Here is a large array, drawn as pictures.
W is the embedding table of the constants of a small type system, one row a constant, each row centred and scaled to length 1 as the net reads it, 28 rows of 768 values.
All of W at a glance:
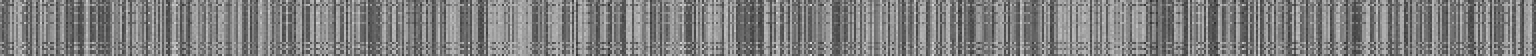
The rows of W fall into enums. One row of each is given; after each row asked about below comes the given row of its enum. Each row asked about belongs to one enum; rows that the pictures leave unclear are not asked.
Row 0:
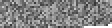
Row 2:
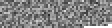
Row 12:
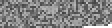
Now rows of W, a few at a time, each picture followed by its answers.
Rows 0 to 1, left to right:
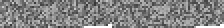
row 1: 12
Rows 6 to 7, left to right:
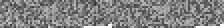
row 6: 0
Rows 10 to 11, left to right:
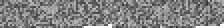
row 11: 0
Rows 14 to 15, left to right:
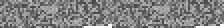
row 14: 12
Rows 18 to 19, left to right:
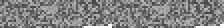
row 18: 12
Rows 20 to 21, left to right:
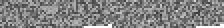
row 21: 2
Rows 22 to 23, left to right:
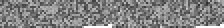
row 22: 12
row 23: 0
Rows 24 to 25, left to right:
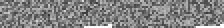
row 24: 2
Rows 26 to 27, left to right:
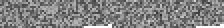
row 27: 2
